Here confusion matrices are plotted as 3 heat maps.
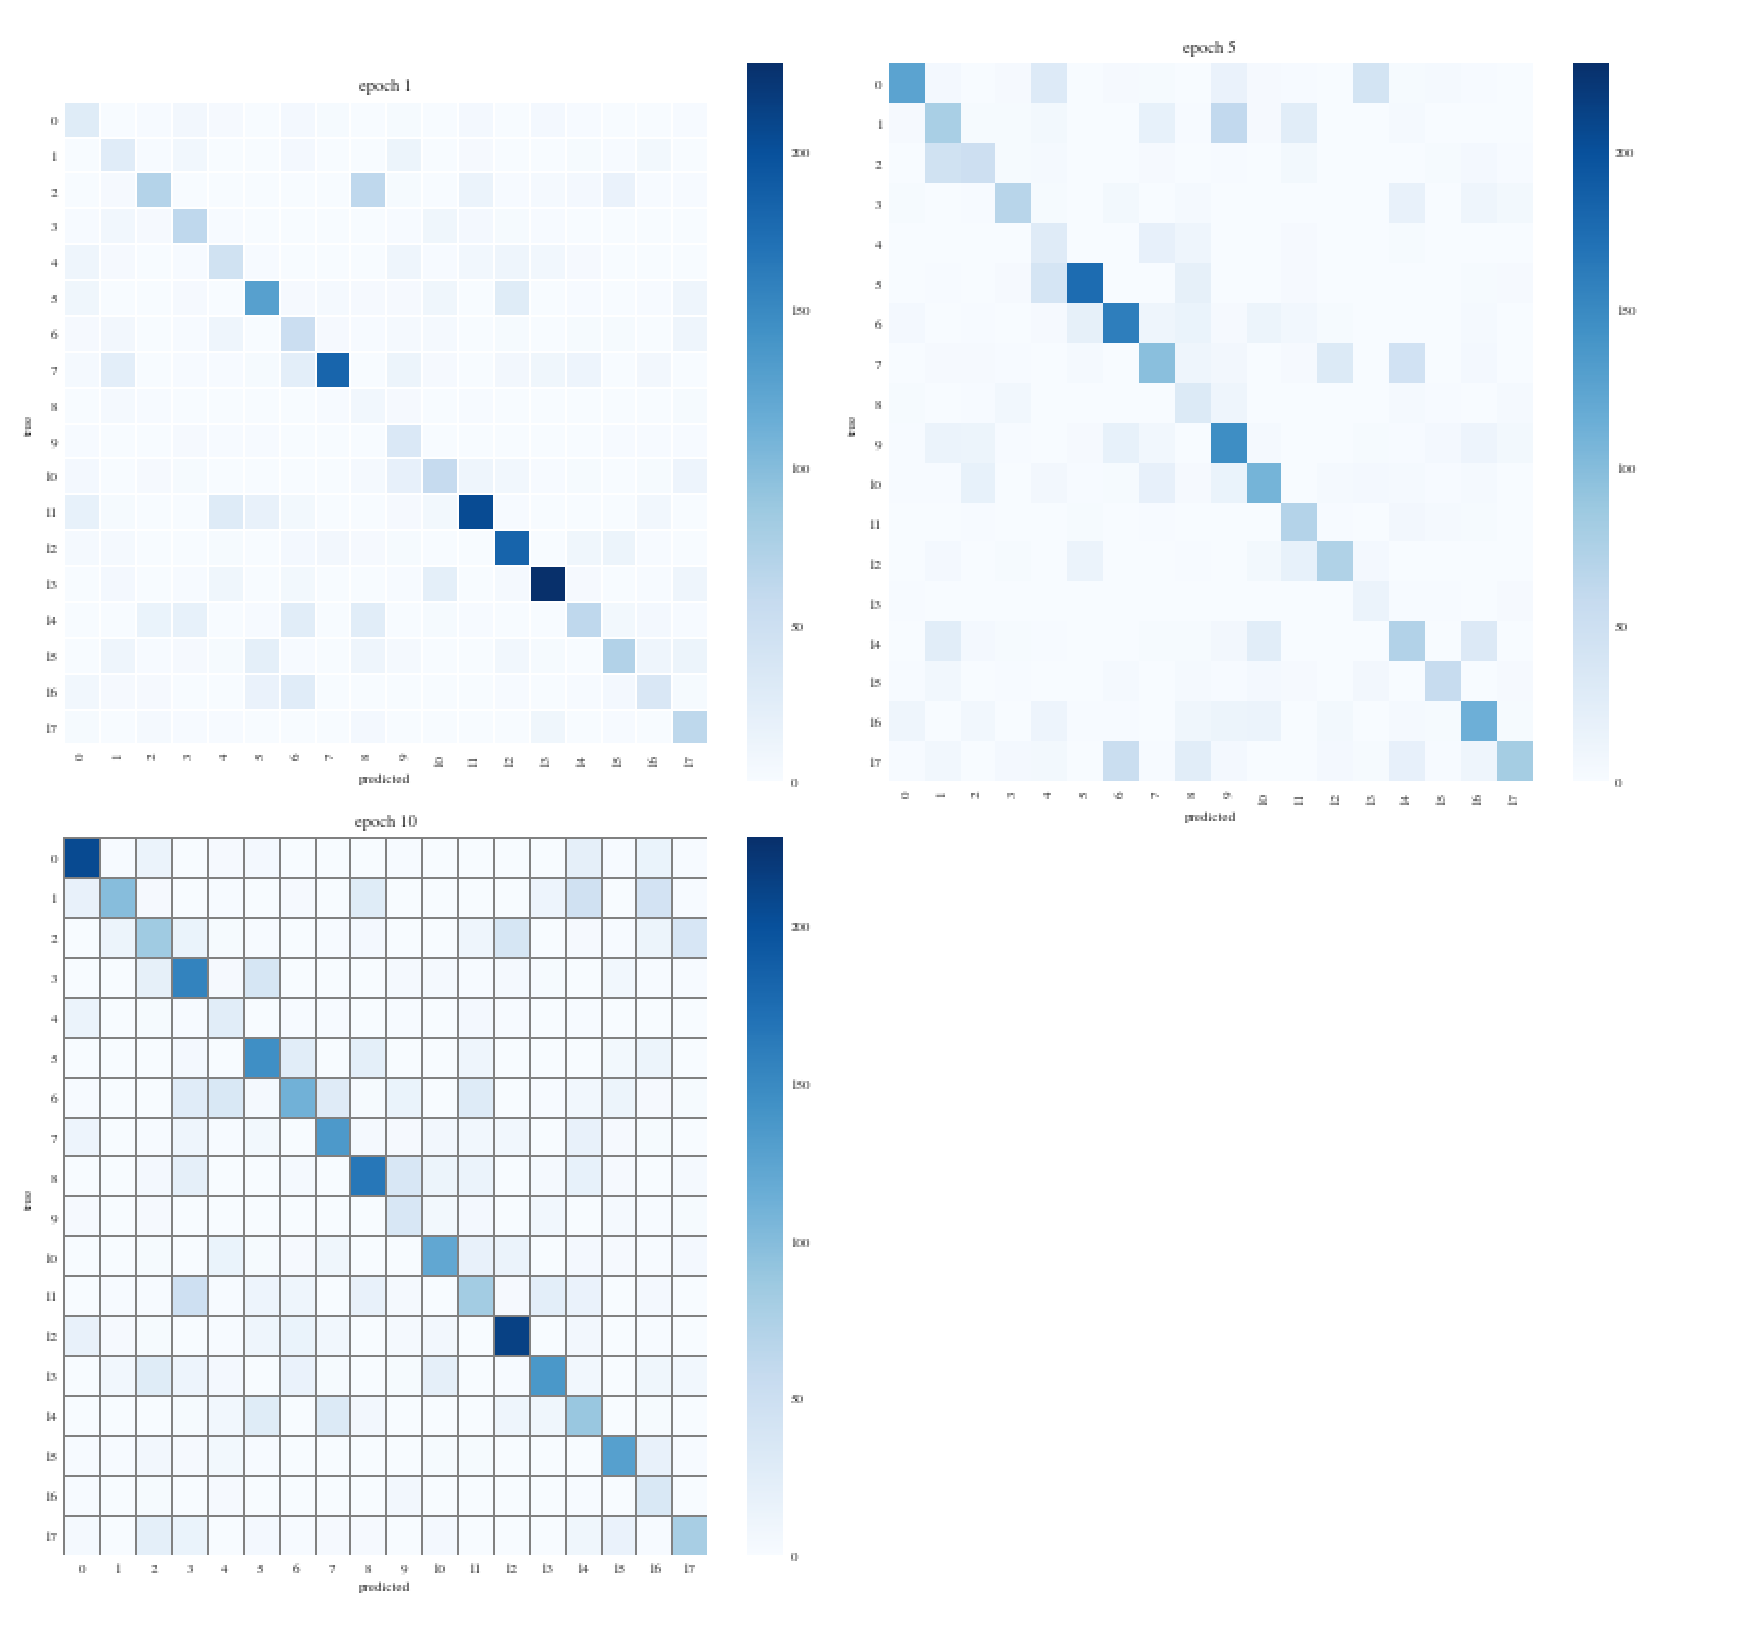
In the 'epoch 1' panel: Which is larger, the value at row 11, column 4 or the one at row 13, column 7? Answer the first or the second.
the first
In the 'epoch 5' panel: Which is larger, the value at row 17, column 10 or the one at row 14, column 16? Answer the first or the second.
the second
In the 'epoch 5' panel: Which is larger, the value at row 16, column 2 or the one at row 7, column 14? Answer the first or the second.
the second
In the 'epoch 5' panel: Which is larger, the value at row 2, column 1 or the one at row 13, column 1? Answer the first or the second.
the first
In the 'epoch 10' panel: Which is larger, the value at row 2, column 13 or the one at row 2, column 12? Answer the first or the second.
the second
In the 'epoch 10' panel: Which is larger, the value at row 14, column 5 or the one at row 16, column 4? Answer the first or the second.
the first
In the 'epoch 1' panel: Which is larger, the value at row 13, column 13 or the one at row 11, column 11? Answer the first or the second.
the first
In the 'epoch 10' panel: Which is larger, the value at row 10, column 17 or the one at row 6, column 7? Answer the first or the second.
the second
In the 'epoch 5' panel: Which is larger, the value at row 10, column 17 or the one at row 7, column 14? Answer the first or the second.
the second
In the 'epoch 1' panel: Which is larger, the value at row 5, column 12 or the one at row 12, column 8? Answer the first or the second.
the first
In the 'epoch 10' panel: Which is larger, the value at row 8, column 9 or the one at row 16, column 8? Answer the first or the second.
the first
